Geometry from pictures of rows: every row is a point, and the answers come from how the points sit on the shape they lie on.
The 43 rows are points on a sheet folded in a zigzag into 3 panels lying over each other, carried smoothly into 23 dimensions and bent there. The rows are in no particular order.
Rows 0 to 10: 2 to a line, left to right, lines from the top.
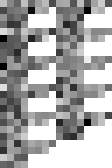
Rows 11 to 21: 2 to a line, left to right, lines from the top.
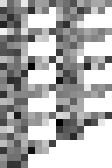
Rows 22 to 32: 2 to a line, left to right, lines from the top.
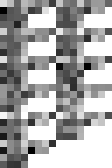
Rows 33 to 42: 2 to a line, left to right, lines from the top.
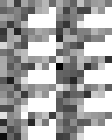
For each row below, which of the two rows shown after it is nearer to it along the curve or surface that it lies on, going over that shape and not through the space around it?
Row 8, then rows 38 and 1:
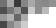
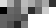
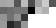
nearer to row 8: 1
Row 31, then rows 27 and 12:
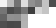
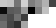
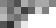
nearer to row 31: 12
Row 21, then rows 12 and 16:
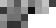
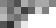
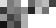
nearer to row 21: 16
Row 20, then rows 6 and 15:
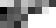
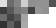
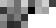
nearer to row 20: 15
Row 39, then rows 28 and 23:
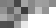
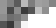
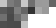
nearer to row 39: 28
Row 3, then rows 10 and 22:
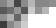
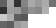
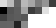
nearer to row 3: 10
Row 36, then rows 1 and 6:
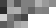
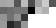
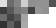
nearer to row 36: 6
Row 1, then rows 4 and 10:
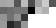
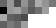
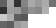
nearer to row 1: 10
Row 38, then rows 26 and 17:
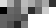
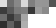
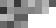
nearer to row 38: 26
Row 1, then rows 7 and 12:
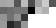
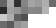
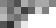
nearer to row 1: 12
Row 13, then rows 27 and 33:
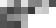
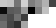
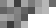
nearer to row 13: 33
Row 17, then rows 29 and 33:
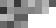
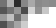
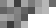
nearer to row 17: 29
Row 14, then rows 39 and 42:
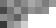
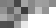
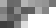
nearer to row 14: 42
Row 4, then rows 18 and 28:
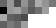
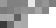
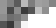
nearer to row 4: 18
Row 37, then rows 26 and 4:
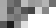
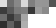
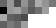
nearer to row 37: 26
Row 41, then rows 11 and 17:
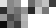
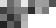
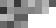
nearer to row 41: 11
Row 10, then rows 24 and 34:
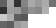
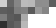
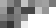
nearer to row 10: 34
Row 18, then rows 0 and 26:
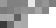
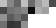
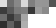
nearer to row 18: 26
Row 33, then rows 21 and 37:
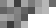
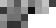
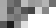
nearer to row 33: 37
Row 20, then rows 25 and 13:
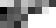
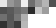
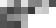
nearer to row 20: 25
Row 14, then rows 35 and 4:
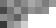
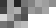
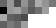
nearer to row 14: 4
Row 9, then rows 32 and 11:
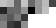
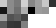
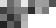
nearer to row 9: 32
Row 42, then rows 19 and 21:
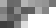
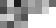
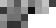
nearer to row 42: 21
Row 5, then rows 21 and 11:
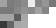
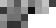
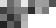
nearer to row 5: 11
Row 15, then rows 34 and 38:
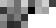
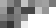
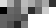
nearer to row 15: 38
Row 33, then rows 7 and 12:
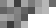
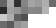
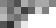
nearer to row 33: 12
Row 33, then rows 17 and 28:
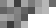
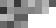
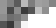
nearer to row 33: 28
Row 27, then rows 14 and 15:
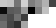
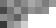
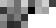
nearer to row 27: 15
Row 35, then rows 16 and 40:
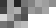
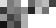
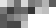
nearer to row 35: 40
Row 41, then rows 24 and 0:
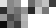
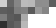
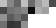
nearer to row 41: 24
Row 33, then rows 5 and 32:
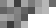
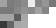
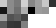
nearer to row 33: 32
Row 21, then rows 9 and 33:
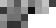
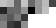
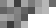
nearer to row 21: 9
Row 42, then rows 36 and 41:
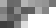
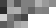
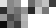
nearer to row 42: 41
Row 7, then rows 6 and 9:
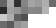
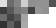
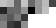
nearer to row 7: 9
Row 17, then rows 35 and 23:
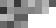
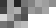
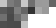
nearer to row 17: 35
